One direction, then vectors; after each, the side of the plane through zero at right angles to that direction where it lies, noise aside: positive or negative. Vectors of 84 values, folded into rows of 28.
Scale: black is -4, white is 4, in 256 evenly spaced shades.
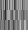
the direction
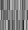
positive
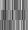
positive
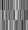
negative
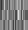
positive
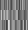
negative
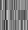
positive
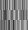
positive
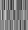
negative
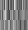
negative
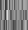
positive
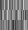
positive
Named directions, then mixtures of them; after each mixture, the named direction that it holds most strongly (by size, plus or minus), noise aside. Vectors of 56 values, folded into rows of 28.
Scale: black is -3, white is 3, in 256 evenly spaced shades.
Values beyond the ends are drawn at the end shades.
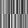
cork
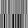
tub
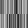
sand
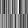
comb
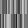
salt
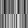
sand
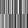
comb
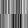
salt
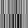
tub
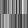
salt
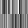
comb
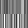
tub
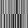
tub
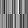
comb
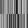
sand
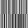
tub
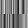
comb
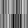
salt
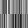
tub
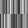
salt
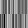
tub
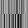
tub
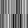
salt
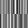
cork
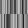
salt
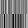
tub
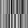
cork
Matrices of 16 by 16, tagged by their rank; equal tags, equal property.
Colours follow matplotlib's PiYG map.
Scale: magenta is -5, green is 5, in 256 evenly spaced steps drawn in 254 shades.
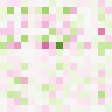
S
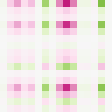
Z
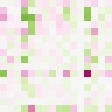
S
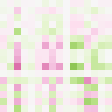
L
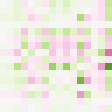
L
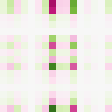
Z
